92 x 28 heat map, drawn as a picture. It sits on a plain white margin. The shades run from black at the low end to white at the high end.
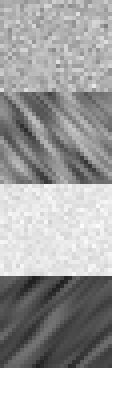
It is made of 4 by 1 panels. Panel 1,1: high, fine-grained. Panel 2,1: middling, slanting down to the right, strong in contrast. Panel 3,1: very high, fine-grained, faint in contrast. Panel 4,1: low, slanting up to the right.
